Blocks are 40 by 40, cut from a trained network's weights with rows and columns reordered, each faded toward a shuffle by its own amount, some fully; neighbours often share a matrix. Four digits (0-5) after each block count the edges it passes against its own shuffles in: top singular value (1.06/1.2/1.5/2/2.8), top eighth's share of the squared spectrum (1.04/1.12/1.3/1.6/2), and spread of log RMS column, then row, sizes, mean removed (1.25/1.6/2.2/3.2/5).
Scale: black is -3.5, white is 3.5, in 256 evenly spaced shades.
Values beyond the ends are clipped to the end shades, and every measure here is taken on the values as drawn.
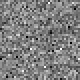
0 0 0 0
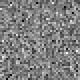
1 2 0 0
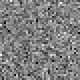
0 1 0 0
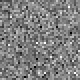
0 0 0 0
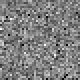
1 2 0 1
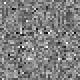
2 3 1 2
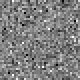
0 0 0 0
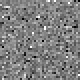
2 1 0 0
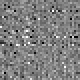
3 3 0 2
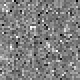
0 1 0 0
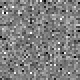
1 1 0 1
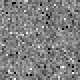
0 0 0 0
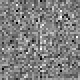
2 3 1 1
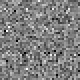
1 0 0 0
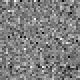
2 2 0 1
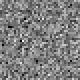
2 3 0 1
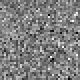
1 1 0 0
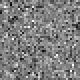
2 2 0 0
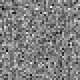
1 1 0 0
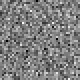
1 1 0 0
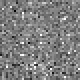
2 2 0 2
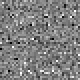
1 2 0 1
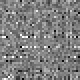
2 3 0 3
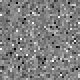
1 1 0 0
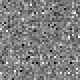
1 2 0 1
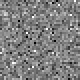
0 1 0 1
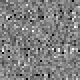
2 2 0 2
